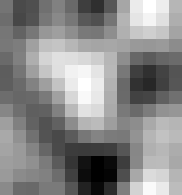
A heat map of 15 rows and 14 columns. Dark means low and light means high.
The bottom middle is the ninth with the lowest average. No lone cell stands out from its neighbours. The histogram is bell-shaped. The bottom left is the smoothest part.
